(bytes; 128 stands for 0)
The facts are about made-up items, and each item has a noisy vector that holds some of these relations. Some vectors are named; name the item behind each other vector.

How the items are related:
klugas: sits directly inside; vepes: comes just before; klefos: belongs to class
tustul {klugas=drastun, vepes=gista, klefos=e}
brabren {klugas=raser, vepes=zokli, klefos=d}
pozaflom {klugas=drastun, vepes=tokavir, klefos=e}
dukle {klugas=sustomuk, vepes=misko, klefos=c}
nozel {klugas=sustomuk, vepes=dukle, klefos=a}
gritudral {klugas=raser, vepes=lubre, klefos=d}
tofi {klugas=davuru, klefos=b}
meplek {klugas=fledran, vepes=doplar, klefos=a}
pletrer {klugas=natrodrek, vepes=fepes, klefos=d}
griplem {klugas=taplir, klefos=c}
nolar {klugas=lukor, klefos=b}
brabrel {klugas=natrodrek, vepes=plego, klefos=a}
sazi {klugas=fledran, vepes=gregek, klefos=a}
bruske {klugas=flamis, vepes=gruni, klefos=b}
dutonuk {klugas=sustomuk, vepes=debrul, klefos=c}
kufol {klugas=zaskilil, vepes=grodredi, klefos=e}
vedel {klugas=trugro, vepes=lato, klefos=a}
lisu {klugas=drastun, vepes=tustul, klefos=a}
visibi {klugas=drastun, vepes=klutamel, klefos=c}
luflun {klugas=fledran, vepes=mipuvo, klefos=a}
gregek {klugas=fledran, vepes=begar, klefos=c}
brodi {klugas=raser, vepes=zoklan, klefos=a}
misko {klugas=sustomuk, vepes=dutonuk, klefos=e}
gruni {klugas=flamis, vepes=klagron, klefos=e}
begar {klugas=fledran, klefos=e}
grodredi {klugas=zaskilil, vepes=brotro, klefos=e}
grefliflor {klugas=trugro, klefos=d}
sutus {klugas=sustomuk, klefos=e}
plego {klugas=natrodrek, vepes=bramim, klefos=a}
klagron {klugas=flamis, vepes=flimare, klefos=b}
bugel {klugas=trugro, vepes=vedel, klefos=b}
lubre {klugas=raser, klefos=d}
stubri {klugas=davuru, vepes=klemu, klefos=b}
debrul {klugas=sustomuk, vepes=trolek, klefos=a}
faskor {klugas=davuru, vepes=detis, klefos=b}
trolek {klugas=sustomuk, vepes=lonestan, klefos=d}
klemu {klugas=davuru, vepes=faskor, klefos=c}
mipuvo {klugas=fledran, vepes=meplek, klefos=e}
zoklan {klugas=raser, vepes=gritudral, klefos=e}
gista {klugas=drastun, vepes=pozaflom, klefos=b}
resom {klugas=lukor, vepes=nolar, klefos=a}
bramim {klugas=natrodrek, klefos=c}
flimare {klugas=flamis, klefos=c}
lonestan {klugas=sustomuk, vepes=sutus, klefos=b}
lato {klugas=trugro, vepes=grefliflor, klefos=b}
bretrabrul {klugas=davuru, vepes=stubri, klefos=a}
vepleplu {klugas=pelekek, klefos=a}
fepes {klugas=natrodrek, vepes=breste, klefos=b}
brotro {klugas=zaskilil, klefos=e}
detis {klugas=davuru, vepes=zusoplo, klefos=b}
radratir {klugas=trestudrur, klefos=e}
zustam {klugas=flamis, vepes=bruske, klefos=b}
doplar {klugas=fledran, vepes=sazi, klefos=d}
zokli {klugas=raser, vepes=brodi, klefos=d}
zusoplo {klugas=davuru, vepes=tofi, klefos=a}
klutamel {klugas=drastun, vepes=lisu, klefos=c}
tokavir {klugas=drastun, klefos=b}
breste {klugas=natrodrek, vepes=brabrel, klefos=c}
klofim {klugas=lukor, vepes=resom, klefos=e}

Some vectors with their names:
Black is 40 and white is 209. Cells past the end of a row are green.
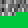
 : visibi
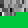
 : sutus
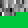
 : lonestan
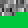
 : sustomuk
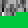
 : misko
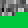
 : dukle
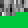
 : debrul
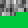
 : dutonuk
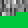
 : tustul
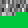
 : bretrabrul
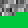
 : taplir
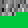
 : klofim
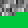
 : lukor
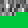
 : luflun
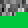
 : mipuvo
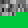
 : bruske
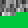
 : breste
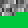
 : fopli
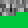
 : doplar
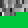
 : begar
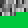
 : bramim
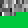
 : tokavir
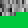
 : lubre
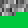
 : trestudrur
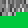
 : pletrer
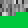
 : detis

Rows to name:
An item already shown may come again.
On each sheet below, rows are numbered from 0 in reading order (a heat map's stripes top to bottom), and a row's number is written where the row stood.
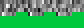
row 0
meplek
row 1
lonestan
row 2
natrodrek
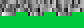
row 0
klemu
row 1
lubre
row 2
gregek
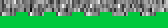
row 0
tustul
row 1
misko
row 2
vepleplu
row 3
faskor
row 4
zustam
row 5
lubre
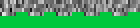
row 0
zusoplo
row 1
stubri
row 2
fepes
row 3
gritudral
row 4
davuru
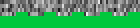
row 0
bruske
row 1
zoklan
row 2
visibi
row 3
gista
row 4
visibi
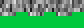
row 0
klagron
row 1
gruni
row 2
griplem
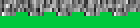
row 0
lisu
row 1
gregek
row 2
radratir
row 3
plego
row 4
drastun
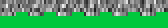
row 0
bugel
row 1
raser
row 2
brodi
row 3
brabrel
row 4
faskor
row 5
brabrel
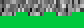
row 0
grodredi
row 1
zokli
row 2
sazi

